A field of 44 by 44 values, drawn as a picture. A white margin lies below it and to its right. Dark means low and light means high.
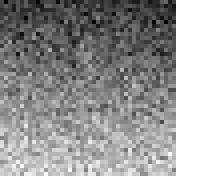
Slope: up to the bottom. Average level on the scale: 50%. Odd rows or columns: none. Grain: fine.
